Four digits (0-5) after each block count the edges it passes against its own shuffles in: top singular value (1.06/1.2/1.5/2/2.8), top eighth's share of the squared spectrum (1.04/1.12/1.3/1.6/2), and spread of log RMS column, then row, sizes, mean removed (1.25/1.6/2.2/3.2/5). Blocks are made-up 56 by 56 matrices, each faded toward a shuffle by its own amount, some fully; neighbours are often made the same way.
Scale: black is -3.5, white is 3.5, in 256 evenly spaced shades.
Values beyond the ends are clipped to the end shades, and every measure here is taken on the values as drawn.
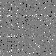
2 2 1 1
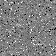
0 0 0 0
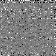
2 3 2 3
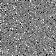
0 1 1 0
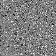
1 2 2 0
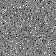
0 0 0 0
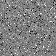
0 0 0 0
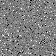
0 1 0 0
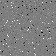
1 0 0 0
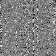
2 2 3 0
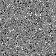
0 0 0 0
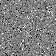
0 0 0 0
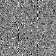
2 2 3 0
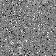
0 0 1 0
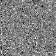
1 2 2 0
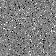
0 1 0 0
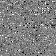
1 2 0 2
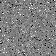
0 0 0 0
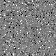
3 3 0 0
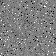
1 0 0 0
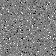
2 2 0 0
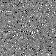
2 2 0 1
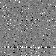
3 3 1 2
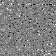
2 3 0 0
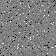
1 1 0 0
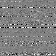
3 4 0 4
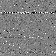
3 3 0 2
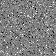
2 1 0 0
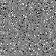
3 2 1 1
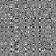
4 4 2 2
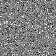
2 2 0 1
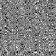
4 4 2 2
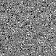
3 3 1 1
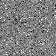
2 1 0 0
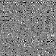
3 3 2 2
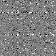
3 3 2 2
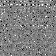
3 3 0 2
